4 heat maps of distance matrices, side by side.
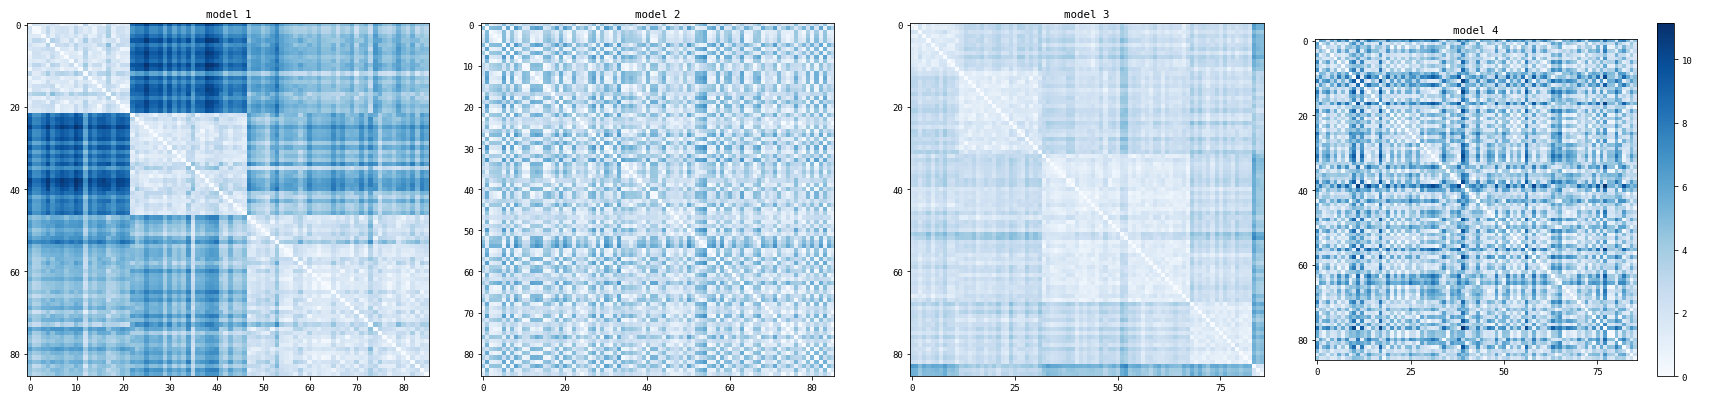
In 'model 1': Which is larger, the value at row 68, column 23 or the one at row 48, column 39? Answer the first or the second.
the second
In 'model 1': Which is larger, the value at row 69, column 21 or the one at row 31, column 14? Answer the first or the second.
the second
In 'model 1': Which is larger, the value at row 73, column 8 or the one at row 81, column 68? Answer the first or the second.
the first
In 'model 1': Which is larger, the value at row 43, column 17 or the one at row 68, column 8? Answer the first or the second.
the first
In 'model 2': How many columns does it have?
86
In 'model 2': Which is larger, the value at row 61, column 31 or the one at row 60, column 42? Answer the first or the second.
the second
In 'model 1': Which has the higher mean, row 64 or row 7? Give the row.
7
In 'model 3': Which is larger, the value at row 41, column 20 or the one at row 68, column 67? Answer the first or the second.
the second
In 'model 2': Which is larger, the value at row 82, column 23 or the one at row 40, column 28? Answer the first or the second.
the second
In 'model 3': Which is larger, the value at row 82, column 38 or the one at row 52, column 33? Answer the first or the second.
the first
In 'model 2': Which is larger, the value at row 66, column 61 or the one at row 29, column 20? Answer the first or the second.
the second
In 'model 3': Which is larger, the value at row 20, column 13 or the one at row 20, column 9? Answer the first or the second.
the second
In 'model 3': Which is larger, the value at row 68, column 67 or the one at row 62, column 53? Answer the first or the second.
the first
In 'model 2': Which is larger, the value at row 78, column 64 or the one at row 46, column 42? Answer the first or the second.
the second
